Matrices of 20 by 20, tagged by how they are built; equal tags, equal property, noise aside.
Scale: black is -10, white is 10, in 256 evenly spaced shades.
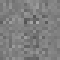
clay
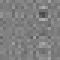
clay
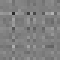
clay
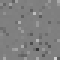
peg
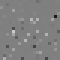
peg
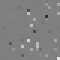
peg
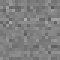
clay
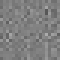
clay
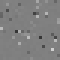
peg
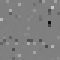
peg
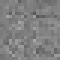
clay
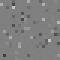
peg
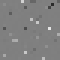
peg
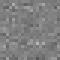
clay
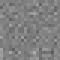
clay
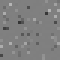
peg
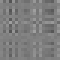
clay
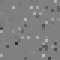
peg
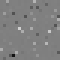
peg
